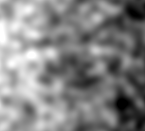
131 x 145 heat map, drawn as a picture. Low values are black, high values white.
Grain: smooth. Lone odd cells: none. Odd rows or columns: none. Slope: up to the left. Ninth with the lowest average: bottom right.
